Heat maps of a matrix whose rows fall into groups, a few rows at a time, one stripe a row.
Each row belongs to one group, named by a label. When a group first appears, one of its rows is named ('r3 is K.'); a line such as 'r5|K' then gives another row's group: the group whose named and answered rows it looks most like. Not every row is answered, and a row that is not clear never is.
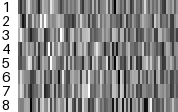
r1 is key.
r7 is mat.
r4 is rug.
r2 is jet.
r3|mat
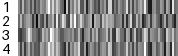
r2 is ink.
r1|key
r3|key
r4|key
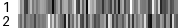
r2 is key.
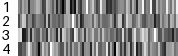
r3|jet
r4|key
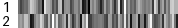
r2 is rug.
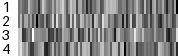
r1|ink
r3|jet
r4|mat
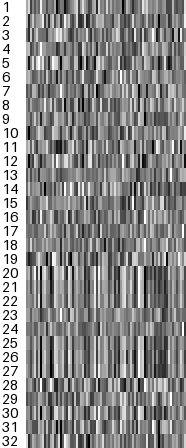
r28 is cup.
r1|jet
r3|key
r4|jet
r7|rug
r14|ink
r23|rug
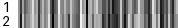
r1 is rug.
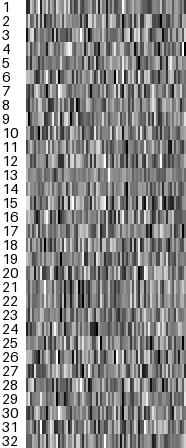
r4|ink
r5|rug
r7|key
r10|jet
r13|mat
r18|ink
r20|cup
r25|ink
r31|cup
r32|rug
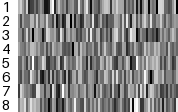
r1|mat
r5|cup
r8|jet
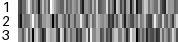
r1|key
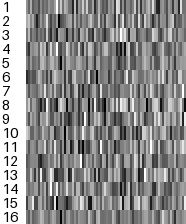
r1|key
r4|rug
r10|jet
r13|cup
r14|rug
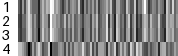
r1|key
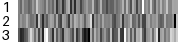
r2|ink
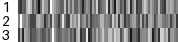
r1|key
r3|rug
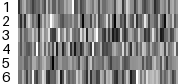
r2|key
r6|cup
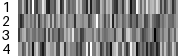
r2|rug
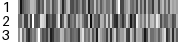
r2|cup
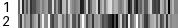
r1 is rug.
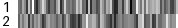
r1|cup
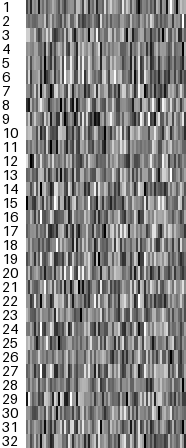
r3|mat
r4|ink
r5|ink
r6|ink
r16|cup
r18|key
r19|cup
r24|cup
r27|cup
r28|ink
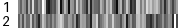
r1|cup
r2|ink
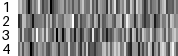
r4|rug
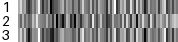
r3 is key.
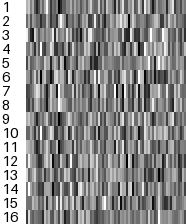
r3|jet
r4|cup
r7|key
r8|key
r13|mat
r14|mat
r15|rug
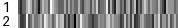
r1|key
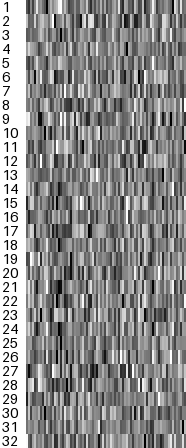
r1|key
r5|key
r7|ink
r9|rug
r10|ink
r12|cup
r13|mat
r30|ink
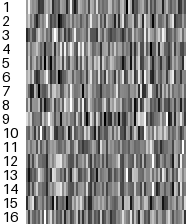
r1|mat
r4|ink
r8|ink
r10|cup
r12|key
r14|key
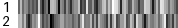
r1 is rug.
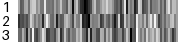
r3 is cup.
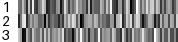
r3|jet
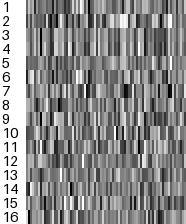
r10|key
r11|cup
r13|rug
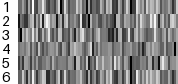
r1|cup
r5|rug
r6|cup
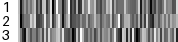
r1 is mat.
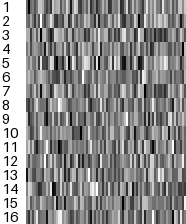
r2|cup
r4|ink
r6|jet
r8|key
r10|jet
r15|jet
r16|key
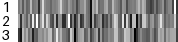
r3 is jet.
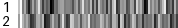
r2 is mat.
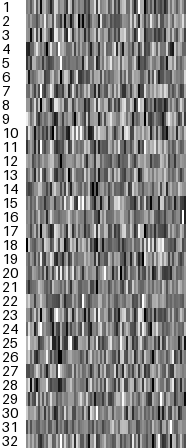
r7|cup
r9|mat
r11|cup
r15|ink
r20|rug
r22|jet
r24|jet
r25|mat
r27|key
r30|mat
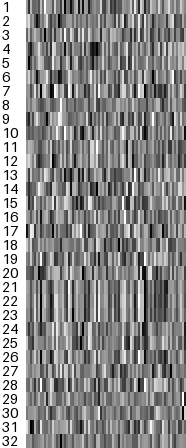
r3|ink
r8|rug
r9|key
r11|mat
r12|mat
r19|cup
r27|rug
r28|cup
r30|ink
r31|jet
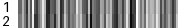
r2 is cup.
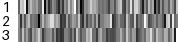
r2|key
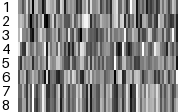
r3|rug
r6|jet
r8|cup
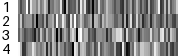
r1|jet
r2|ink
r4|jet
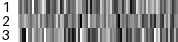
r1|cup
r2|mat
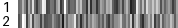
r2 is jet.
